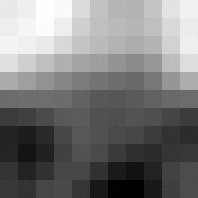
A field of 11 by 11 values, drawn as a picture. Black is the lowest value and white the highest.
Average level on the scale: 50%. Ninth with the highest average: top left. Lone odd cells: none. Stripes: none. Slope: up to the top.
